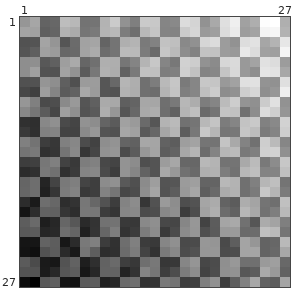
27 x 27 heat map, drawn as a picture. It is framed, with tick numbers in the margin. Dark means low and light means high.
The ninth with the highest average is the top right. The bottom left is the ninth with the lowest average. Values rise toward the top right. Neither half mirrors the other. A checkerboard runs through the table.
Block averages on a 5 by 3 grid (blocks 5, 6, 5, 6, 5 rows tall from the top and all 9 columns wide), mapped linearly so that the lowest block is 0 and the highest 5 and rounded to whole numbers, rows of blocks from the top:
345
234
124
123
012
